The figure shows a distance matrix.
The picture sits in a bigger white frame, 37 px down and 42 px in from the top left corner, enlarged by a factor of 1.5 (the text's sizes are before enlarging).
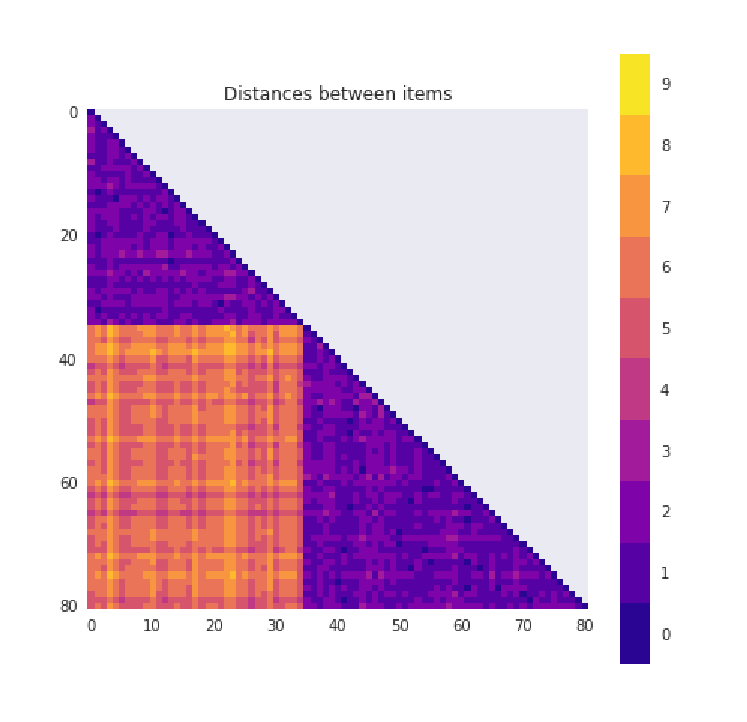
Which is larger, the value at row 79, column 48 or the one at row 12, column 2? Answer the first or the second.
the second
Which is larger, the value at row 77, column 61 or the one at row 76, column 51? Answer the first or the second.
the second
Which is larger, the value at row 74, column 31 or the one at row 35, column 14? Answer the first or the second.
the second
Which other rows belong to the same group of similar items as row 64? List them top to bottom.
35, 36, 37, 38, 39, 40, 41, 42, 43, 44, 45, 46, 47, 48, 49, 50, 51, 52, 53, 54, 55, 56, 57, 58, 59, 60, 61, 62, 63, 65, 66, 67, 68, 69, 70, 71, 72, 73, 74, 75, 76, 77, 78, 79, 80
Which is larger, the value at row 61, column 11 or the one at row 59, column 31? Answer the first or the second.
the second
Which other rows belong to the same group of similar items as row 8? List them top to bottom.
0, 1, 2, 3, 4, 5, 6, 7, 9, 10, 11, 12, 13, 14, 15, 16, 17, 18, 19, 20, 21, 22, 23, 24, 25, 26, 27, 28, 29, 30, 31, 32, 33, 34
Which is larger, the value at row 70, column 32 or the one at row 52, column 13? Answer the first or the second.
the first
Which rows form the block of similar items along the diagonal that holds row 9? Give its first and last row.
0 to 34
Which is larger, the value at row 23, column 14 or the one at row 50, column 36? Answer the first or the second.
the first
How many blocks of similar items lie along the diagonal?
2
